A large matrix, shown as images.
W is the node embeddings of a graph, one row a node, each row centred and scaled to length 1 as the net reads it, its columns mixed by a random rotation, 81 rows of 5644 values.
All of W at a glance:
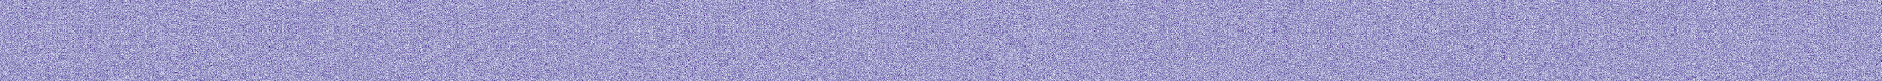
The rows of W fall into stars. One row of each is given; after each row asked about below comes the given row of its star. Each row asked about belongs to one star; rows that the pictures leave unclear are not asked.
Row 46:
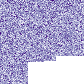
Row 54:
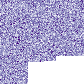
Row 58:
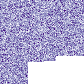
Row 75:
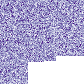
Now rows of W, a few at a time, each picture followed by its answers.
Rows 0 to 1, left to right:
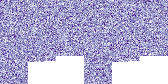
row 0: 58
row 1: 58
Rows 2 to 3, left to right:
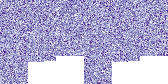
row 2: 46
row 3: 58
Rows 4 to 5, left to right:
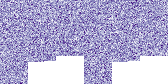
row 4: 54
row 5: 46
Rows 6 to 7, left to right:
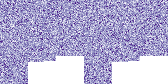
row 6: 75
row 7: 58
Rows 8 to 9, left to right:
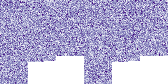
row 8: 58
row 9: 75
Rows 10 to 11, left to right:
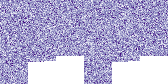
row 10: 54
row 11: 58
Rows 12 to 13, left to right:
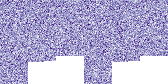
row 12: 46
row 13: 54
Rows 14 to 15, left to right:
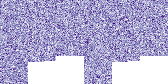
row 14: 58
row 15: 75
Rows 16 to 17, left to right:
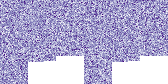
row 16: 46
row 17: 75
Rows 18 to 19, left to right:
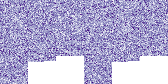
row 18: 46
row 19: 58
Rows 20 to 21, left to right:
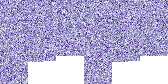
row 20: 75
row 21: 54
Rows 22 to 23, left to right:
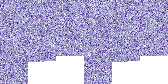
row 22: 46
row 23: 54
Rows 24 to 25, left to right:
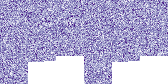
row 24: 58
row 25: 75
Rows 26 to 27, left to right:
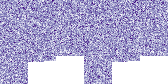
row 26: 46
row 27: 75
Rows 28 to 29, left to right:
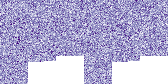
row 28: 54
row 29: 46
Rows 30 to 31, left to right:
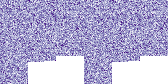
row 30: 75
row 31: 54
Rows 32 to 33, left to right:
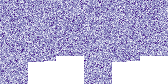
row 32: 54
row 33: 75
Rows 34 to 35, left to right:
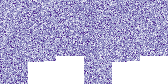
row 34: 58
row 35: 75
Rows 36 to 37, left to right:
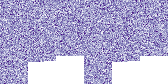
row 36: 54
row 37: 46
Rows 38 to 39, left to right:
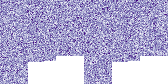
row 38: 54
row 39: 46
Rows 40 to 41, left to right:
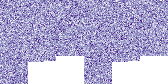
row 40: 58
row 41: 54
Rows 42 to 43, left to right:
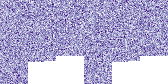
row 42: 58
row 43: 54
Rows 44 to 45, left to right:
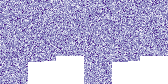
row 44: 54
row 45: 46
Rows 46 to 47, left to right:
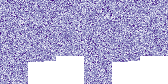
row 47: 46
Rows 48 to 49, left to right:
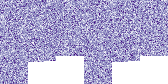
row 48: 58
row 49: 75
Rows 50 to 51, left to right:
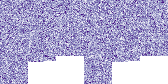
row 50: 46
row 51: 75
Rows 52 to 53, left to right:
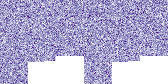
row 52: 58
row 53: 75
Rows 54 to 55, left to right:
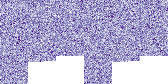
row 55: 58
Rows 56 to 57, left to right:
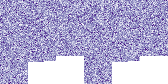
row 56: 54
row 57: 58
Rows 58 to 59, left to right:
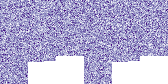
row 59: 58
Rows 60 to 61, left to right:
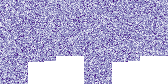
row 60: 54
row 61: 46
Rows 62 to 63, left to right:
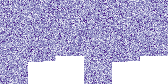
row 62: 75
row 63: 54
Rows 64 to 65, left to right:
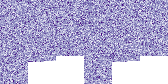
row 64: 54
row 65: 75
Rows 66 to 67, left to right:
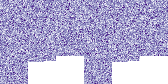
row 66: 46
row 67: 58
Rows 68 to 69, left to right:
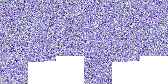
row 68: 46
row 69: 58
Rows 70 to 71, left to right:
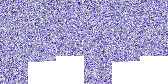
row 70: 75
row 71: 58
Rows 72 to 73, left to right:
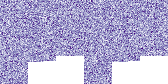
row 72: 54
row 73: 46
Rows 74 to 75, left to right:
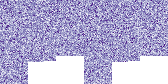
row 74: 75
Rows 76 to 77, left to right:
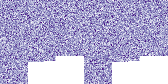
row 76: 58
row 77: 58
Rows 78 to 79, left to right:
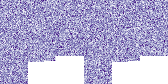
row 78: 58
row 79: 75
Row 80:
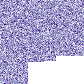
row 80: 54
